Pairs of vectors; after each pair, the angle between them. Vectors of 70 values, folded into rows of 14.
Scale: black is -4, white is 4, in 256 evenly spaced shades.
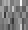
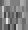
partly aligned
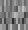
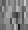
partly opposed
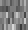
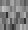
nearly opposite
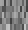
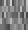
nearly opposite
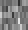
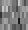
nearly opposite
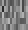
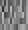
nearly parallel
